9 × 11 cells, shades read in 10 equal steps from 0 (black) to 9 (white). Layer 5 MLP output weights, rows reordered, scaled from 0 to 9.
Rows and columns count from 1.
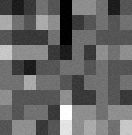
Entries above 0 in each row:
10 10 10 11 11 11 11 11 11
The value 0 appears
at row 1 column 6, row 2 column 6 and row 3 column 6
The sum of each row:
30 40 30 45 34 42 35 50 53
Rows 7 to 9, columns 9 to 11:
4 3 2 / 4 5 5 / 5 4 7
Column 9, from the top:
4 4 3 5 4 4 4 4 5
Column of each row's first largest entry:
7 1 5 1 1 3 1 6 6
